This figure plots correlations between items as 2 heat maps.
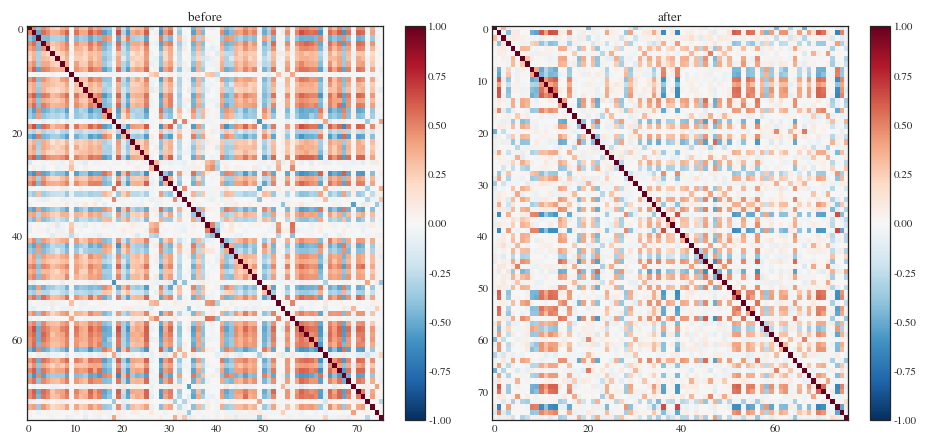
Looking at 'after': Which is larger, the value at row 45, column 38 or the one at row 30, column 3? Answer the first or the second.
the first
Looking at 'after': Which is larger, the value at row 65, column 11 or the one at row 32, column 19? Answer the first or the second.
the first
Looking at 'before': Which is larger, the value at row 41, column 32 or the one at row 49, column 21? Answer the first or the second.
the second
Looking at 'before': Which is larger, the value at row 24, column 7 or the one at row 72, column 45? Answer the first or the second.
the first
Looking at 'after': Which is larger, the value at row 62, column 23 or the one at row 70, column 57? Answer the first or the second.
the second
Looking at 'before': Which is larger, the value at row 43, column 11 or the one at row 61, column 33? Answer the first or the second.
the second
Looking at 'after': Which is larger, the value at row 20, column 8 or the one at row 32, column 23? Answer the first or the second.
the first
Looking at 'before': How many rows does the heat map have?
76
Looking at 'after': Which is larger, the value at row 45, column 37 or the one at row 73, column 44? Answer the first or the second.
the first
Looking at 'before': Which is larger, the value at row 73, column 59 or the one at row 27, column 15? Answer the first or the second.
the first
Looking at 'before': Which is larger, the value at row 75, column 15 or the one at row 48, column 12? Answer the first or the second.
the second
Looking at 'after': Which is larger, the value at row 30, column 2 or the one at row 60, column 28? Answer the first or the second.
the second
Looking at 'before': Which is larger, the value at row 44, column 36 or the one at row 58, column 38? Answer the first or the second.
the first
